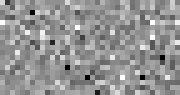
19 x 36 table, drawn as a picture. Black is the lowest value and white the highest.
A few values lie far out on both sides of the bulk. No row or column stands out. No overall slope runs across the table. Fine speckle covers the field.
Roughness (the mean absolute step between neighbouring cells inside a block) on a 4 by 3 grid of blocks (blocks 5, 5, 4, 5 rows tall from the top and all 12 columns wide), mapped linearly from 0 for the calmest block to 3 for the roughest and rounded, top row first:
302 / 322 / 122 / 023
